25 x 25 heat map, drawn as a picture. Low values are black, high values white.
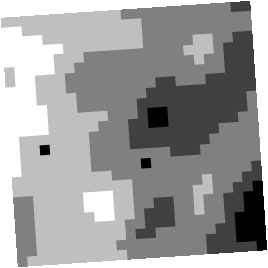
The ninth with the lowest average is the bottom right. The field climbs toward the left. Two lone cells stand out, each far lower than its neighbours.
